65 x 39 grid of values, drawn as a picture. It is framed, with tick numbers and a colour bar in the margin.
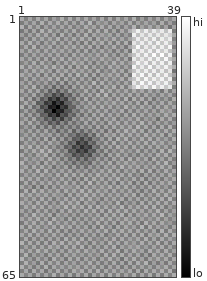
An odd patch, higher than its surroundings, sits in the top right. Two dips sink into the field. On average the colour sits 60% of the way up the scale. The top right is the ninth with the highest average.
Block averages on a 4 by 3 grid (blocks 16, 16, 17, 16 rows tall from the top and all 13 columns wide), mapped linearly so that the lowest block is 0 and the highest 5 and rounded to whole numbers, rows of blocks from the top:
225 | 012 | 212 | 222
